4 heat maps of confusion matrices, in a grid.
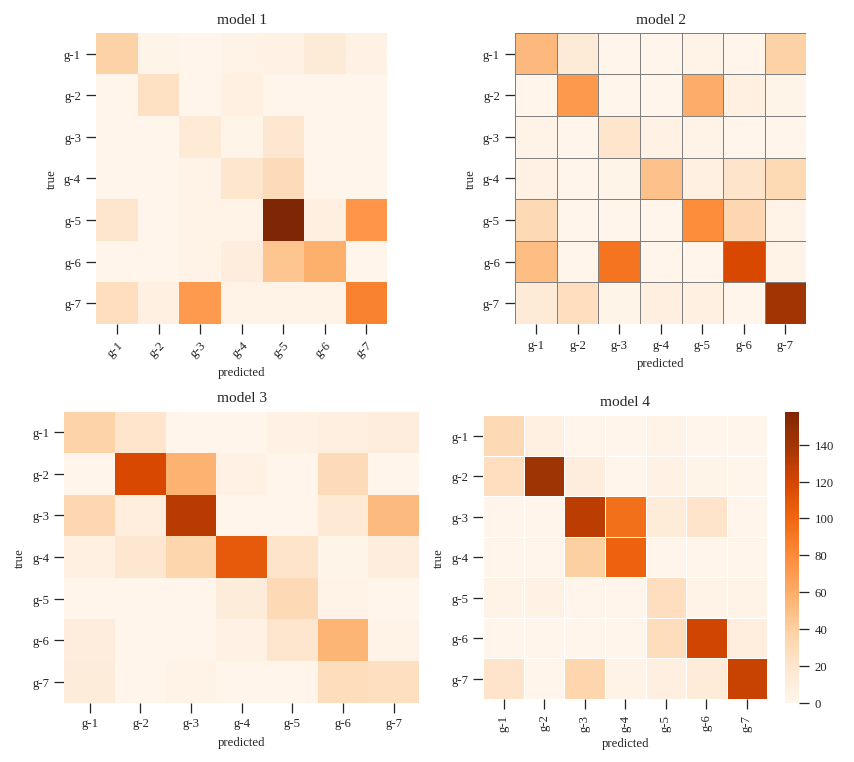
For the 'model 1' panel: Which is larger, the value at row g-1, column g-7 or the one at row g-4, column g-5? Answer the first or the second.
the second
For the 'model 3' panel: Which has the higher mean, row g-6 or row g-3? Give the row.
g-3
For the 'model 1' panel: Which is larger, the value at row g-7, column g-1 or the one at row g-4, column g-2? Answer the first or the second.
the first
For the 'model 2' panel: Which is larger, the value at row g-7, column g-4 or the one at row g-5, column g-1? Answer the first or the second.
the second
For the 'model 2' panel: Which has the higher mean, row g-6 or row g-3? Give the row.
g-6
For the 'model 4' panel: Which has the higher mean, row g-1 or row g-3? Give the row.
g-3
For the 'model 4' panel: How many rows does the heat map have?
7
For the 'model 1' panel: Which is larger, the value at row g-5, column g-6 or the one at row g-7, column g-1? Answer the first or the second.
the second
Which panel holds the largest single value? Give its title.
model 1
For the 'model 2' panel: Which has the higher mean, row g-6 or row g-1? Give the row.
g-6
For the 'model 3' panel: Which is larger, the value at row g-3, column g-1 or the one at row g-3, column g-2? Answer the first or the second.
the first
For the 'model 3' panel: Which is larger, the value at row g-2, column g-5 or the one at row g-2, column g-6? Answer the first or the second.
the second
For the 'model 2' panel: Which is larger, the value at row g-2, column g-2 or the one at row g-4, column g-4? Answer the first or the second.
the first
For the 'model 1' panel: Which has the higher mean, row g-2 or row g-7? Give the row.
g-7
